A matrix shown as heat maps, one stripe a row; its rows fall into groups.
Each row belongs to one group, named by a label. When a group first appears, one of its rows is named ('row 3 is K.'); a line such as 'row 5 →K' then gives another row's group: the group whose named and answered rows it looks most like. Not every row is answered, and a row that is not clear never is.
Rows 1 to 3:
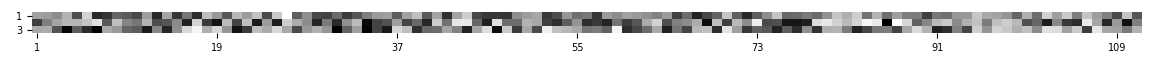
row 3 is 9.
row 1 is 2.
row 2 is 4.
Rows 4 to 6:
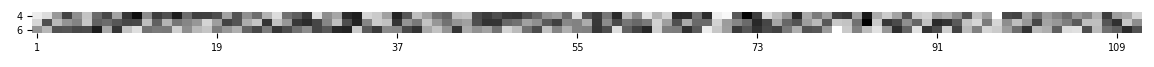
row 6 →9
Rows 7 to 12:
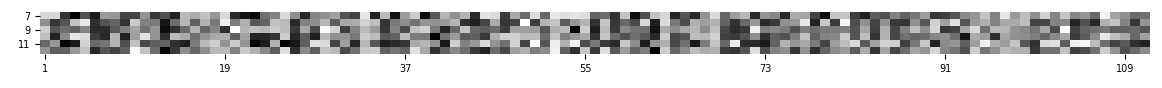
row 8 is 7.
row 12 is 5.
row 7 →9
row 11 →9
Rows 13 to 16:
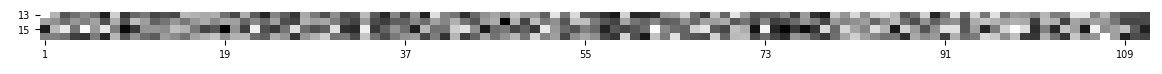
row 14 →9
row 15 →4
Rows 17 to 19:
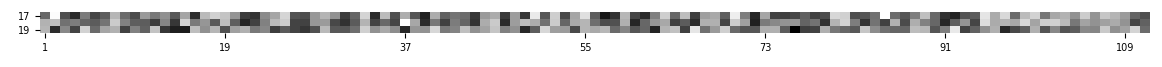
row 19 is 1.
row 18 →9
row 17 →9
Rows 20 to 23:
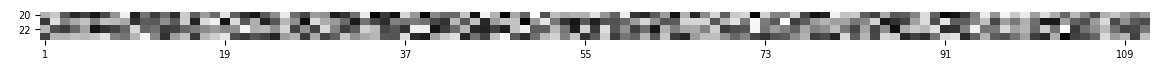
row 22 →5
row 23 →7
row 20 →9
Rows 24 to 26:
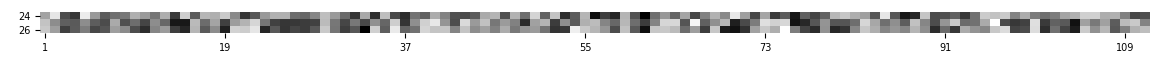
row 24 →9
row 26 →1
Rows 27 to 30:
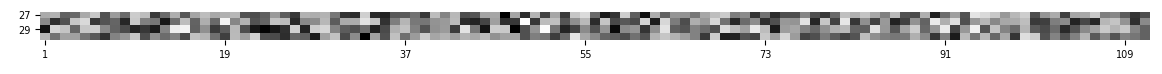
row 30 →1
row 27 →9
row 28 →7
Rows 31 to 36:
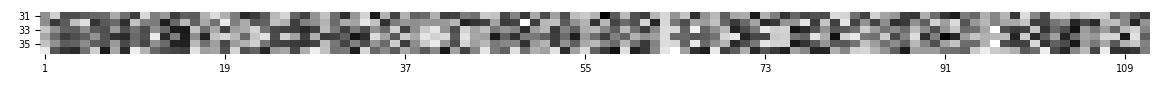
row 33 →1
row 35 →1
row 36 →9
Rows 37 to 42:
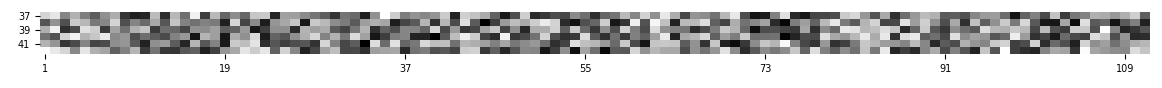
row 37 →2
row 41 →1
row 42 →2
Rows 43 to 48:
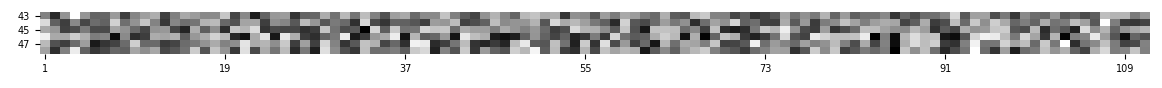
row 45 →1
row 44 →9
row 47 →5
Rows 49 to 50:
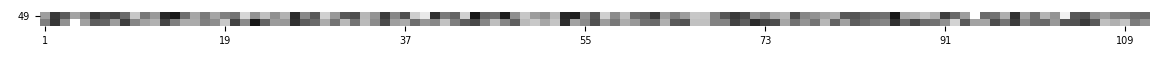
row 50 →7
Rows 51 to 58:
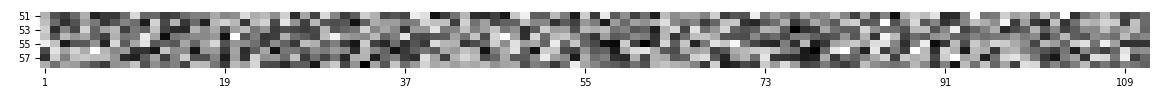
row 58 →1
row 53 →1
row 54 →7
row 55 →9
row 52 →2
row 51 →5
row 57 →4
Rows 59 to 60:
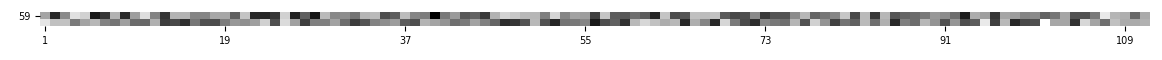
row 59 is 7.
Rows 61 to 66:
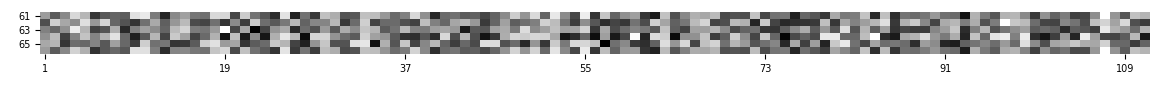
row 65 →9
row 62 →4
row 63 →7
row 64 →4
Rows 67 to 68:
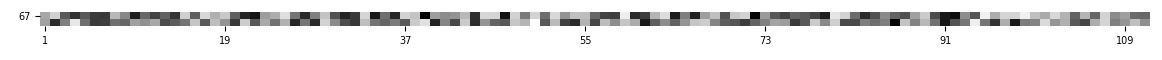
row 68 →5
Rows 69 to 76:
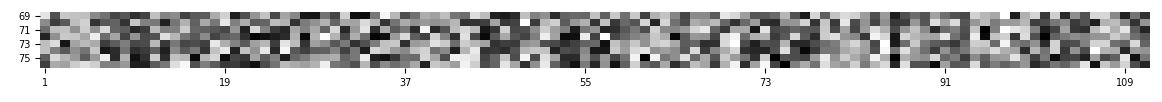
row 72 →4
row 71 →4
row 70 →7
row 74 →2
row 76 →4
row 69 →2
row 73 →2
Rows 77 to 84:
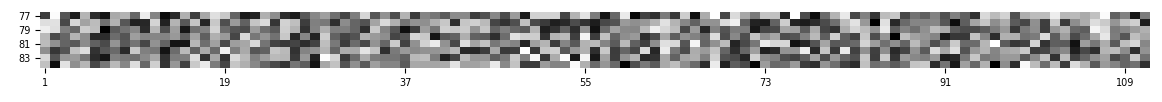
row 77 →9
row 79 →2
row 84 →1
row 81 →1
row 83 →5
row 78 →2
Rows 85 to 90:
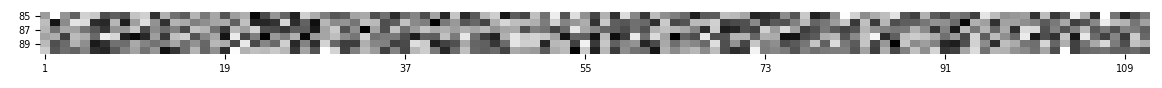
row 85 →9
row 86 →7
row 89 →5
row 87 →1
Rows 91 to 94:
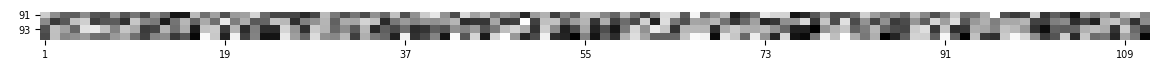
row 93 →4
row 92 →7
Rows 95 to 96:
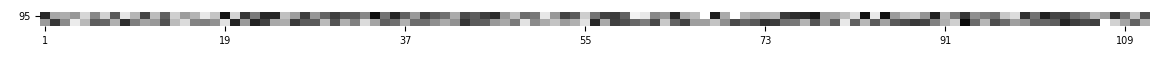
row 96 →7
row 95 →4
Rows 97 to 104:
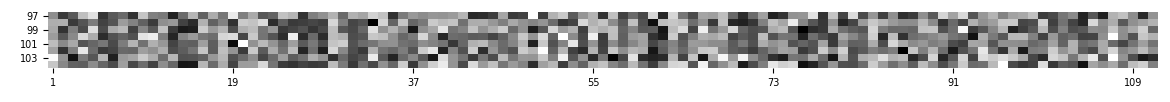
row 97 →7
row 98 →1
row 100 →5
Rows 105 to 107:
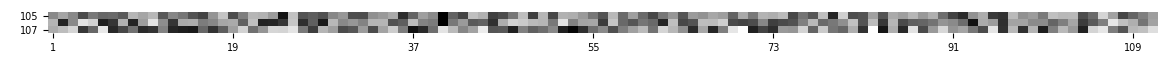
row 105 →5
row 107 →2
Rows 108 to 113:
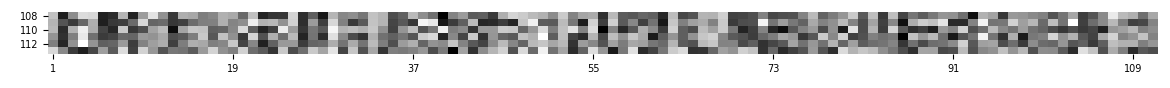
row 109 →5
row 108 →7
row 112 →7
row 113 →9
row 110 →7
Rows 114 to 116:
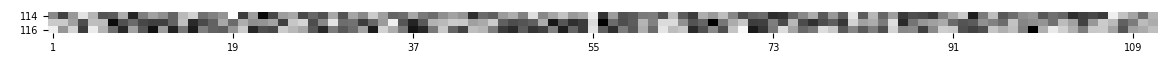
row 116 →2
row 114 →7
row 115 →2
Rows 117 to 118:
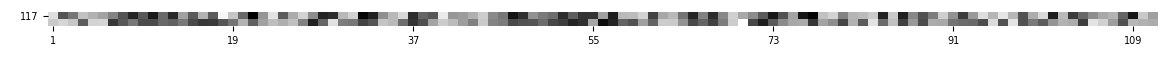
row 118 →2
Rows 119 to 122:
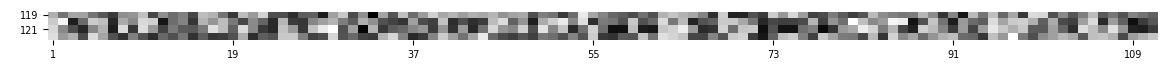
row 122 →2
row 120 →9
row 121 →9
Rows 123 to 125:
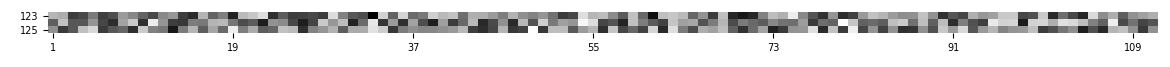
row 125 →7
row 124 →9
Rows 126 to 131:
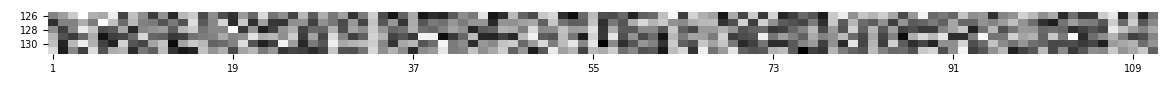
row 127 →4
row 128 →7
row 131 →1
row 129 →5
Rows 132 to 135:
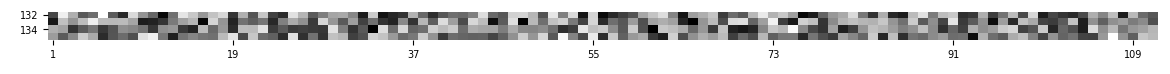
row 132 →4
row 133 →4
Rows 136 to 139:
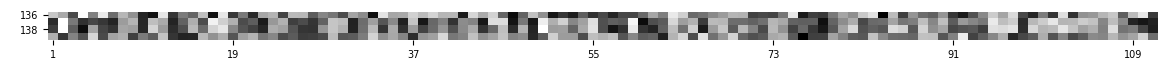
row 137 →9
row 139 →1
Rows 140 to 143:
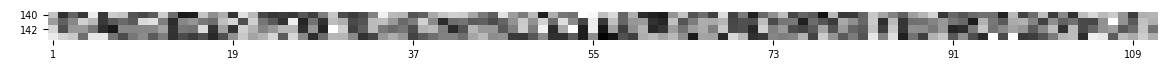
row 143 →2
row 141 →5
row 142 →5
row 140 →1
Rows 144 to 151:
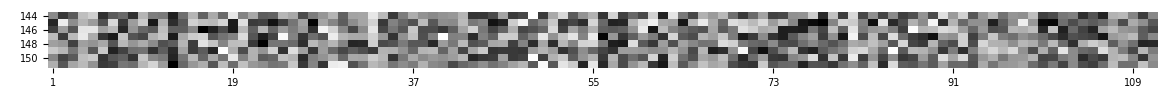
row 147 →7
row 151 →5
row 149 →2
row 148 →9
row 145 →4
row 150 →7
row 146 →4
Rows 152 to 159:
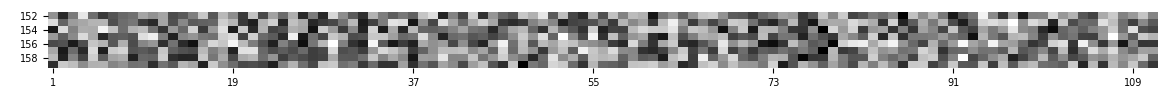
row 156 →9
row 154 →4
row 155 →5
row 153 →2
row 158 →1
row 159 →4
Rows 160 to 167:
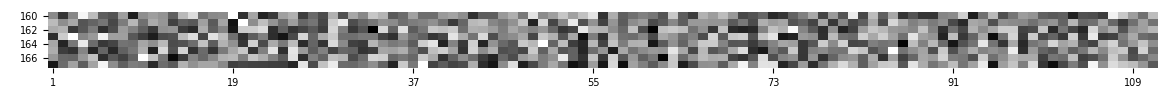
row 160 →7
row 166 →5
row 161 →5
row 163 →4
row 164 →5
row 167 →4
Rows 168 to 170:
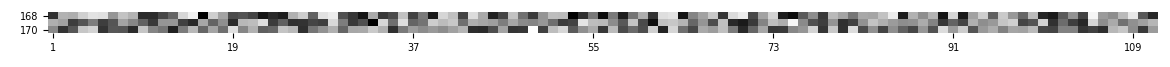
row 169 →1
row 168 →4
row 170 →7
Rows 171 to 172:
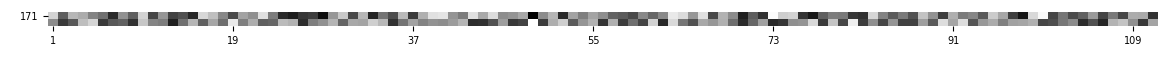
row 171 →1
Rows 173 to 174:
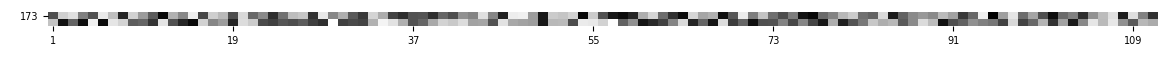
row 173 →4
